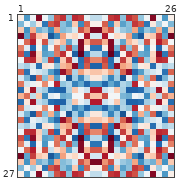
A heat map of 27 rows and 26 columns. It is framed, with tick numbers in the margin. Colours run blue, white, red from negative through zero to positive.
Odd rows or columns: none. Mirror symmetry: left to right and top to bottom. Calmest part: centre. Grain: fine. Slope: none. Stripes: none. Seam: none.
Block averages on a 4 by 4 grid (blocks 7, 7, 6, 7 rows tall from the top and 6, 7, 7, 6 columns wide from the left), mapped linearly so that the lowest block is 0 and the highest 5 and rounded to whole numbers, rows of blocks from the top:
2552 / 1001 / 1001 / 2552
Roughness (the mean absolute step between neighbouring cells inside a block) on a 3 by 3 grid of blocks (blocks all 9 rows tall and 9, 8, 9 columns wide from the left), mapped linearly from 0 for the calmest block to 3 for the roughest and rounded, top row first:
232
202
232
